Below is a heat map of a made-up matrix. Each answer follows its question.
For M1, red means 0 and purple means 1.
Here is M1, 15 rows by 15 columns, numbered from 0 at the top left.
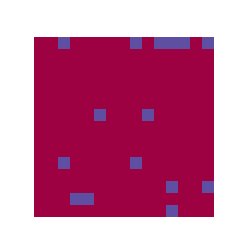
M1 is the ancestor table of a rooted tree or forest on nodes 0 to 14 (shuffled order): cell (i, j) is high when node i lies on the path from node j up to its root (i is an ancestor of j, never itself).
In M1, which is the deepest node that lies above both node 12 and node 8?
0
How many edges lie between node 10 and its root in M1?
1
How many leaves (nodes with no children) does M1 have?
9
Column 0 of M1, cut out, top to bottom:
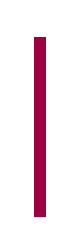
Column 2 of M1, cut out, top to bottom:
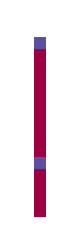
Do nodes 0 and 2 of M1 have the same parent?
no
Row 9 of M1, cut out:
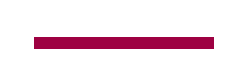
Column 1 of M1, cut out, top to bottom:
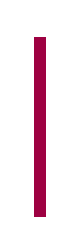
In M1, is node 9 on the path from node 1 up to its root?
no
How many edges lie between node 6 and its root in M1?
0
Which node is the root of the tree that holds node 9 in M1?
6
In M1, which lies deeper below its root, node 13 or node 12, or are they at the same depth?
node 12
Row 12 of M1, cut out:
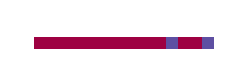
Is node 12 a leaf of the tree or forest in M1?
no
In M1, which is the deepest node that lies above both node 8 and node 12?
0
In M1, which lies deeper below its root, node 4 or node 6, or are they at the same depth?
node 4
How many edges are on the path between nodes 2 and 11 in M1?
5
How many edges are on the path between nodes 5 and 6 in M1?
1
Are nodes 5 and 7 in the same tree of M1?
no
